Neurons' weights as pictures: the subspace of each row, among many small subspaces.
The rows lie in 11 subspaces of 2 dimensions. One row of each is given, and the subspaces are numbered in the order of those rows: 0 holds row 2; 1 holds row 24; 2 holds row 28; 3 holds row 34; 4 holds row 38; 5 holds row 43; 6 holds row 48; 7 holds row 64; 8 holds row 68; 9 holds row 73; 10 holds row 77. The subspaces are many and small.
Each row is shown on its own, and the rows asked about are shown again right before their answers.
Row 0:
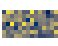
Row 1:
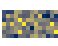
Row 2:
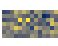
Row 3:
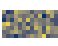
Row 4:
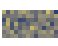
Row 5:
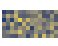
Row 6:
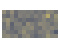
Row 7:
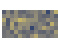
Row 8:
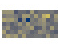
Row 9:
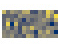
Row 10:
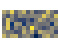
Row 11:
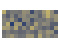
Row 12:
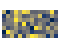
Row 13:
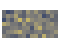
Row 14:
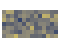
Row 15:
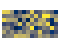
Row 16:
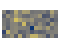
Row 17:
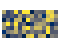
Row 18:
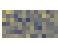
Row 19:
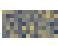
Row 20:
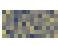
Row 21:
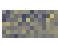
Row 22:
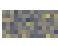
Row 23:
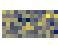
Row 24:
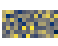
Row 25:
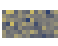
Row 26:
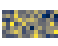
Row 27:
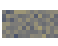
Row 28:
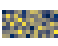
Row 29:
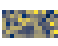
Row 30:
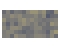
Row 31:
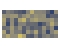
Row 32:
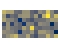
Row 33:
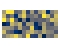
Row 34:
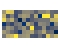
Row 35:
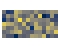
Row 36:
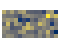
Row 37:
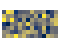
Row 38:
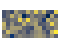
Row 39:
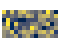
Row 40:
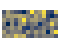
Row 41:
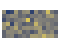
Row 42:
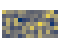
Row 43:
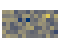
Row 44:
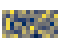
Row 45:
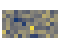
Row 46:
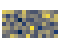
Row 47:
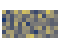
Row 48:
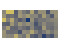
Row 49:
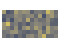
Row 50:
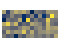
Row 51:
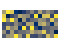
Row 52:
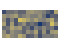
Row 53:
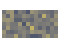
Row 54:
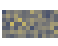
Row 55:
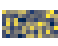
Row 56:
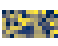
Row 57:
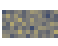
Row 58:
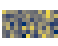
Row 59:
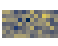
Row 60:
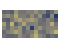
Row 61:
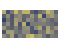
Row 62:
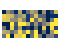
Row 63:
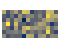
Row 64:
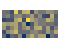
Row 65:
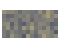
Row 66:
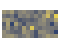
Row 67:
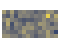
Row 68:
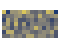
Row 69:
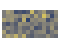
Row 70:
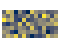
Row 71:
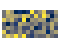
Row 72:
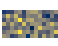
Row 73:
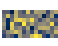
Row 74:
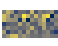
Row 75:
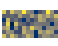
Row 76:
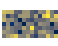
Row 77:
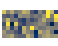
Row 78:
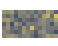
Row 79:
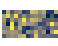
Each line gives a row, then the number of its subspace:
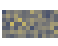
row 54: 6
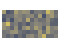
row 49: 3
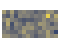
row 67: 7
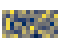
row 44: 9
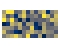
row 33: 2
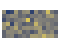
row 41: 6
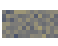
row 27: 1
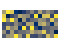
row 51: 1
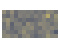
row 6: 7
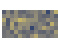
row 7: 8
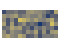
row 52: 0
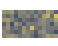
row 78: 10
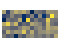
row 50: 4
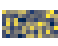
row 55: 0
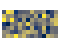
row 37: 3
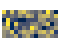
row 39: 8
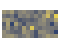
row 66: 10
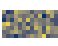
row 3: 3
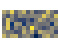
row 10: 9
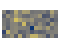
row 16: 8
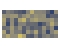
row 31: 0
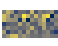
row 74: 4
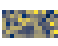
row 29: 4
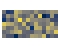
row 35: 3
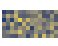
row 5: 6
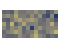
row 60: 10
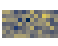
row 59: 0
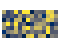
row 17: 7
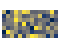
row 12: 8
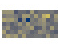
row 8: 5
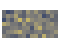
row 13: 2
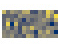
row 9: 10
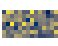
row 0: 6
